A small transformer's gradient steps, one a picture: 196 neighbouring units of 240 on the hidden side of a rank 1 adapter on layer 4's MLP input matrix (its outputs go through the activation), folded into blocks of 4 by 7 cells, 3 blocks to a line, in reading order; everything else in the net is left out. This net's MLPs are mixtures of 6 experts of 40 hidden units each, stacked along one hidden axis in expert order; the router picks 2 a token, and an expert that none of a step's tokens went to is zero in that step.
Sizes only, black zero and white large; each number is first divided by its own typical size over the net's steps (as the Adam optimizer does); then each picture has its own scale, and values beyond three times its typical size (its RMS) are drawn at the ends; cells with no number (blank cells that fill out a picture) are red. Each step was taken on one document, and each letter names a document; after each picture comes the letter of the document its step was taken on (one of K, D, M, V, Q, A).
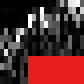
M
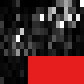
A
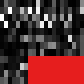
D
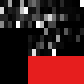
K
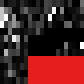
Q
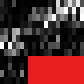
M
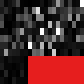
A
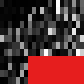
M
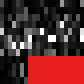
A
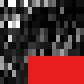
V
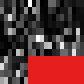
D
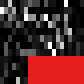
K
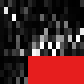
K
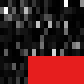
K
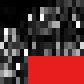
M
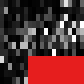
A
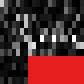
A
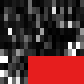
D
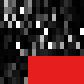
K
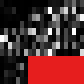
M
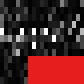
A
